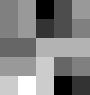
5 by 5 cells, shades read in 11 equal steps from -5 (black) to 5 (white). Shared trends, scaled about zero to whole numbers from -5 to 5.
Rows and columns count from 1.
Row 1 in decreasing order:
1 1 0 -2 -5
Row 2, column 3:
-3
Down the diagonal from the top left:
0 1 2 -1 -3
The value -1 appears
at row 3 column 1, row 3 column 2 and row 4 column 4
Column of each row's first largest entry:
2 2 3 3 2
